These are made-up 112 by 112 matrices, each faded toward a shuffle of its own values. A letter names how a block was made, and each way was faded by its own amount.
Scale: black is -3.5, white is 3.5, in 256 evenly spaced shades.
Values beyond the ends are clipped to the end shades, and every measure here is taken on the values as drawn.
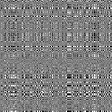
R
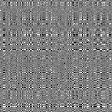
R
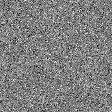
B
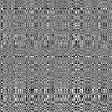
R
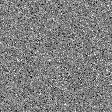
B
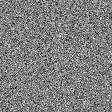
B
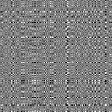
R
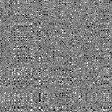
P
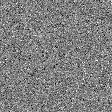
B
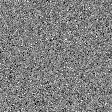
B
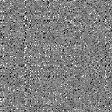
P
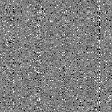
P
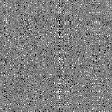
P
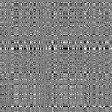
R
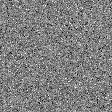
B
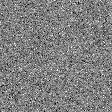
B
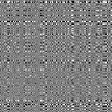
R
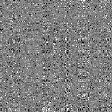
P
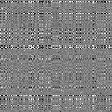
R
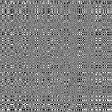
R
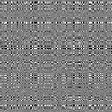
R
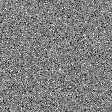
B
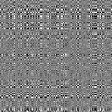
R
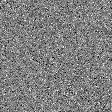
B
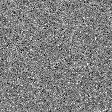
B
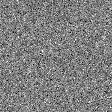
B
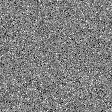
B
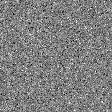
B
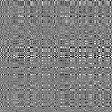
R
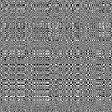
R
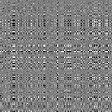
R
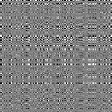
R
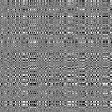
R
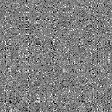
P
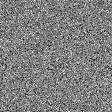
B
